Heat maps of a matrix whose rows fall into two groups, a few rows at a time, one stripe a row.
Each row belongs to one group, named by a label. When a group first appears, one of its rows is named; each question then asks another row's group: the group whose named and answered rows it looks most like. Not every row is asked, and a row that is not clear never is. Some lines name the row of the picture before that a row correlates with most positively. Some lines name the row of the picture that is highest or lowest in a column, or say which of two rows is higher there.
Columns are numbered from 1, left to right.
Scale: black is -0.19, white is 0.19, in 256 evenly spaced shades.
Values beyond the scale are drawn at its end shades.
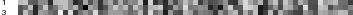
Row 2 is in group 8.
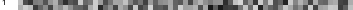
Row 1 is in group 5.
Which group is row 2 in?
8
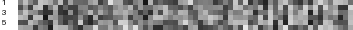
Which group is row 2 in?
5
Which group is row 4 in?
5
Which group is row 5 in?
5
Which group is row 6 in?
8
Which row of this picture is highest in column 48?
6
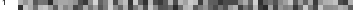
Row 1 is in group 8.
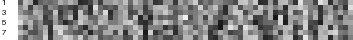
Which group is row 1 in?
8
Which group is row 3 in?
5
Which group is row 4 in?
5
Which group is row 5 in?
5
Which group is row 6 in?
8
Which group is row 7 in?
8
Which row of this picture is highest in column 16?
2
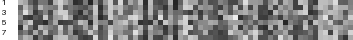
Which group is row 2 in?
8
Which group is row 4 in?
8
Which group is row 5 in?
5
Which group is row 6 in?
8
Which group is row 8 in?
8
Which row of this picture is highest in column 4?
7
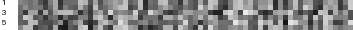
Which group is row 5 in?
5
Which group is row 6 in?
5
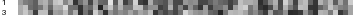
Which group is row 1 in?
8
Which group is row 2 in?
8
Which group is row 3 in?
8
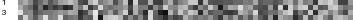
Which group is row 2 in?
5
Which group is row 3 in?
8
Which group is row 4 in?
8
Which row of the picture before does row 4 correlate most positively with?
3
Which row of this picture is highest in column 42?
4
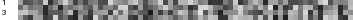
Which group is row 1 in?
8
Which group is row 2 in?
5
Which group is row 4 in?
5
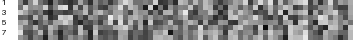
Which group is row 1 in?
5
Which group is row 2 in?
8
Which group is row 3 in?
5
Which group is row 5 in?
8
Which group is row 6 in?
5
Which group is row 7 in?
5
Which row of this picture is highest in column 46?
1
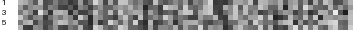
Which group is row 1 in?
5
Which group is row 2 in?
5
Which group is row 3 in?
8
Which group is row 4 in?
5
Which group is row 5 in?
8
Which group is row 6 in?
5
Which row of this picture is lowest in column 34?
4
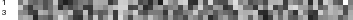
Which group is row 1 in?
5
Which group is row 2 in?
5
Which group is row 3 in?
8
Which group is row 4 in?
8
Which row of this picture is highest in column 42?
4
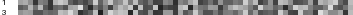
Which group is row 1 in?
8
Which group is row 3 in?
8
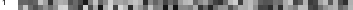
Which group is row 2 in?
8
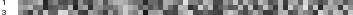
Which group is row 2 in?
5
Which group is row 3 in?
8
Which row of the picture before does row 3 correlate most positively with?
1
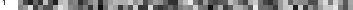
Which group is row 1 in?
8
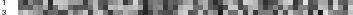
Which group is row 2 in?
8
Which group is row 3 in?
5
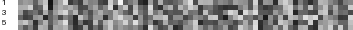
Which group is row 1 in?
8
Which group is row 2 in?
8
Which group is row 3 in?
8
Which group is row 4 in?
5
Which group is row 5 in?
8
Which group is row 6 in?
8
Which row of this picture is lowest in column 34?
4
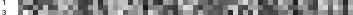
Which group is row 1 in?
8
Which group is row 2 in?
8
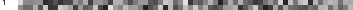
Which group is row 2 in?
8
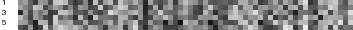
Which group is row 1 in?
8
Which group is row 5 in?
8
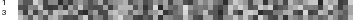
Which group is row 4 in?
5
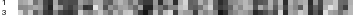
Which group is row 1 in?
5
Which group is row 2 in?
5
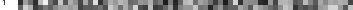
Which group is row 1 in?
8
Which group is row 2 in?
8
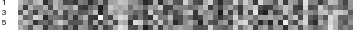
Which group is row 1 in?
5
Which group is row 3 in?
8
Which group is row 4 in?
5
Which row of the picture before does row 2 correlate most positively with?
1
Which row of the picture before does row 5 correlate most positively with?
2
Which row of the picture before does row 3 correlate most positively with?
1
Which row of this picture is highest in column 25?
5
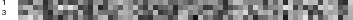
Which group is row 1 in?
5
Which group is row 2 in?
8
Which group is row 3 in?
5
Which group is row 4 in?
5
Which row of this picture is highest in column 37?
4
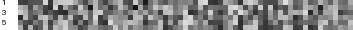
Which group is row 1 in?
8
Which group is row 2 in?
5
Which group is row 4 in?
8
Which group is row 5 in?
8
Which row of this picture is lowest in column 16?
6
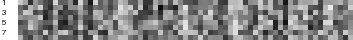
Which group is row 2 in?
5
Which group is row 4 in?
5
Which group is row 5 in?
5
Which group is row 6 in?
5
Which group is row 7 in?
8
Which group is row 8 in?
5
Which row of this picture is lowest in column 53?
7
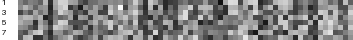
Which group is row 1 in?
8
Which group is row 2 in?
8
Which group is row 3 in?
8
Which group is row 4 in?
5
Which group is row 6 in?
8
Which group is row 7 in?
5
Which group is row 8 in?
8
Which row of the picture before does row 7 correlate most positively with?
2
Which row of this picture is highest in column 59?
5
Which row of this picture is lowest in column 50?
5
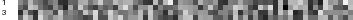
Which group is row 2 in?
5
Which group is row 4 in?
8
